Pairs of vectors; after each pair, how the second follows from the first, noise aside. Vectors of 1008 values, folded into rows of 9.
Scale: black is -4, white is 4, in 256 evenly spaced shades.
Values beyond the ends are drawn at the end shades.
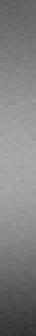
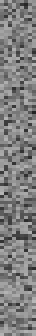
shuffled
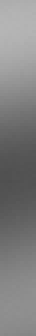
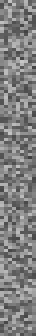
shuffled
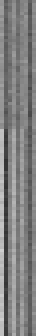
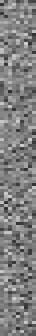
shuffled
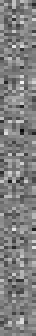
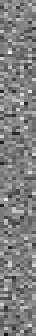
shuffled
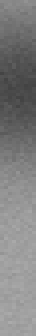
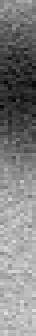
scaled up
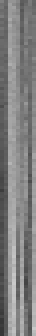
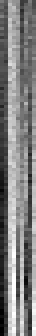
scaled up
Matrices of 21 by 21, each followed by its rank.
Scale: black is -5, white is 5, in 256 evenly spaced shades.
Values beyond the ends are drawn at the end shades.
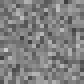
full rank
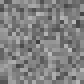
full rank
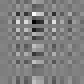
one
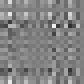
two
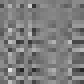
two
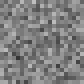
full rank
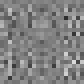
three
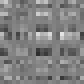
two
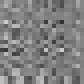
three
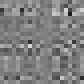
three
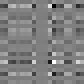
one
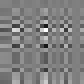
one
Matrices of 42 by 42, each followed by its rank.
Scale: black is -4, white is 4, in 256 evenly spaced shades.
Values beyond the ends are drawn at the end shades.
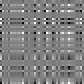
one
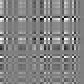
one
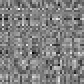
five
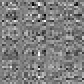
five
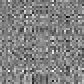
five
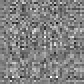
five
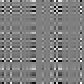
one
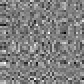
five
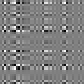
one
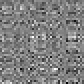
five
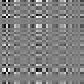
one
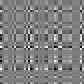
one
